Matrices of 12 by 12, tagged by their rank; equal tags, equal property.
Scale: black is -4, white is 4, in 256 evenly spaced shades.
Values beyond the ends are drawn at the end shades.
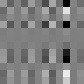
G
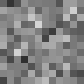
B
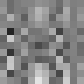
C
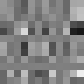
C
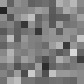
B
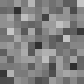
B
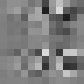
C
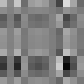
G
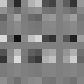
G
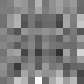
C
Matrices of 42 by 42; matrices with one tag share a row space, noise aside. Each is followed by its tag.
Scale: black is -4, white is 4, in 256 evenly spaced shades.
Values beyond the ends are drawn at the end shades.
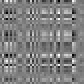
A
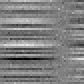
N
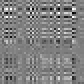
A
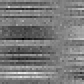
N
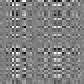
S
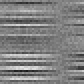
N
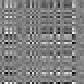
A
